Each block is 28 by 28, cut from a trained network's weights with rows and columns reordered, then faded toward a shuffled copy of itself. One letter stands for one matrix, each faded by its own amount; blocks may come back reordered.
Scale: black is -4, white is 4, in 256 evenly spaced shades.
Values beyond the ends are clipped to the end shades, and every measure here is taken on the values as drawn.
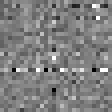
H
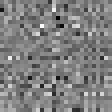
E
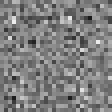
H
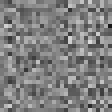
H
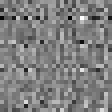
E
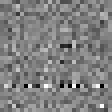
H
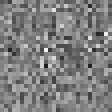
H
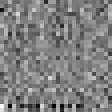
E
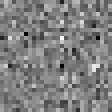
H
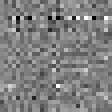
H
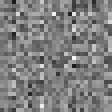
H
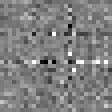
H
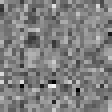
H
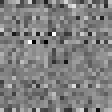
E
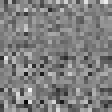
E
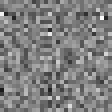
H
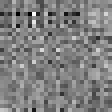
E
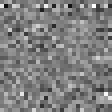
E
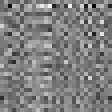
E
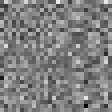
H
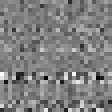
E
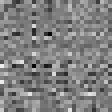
E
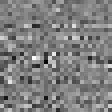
E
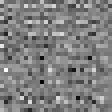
E
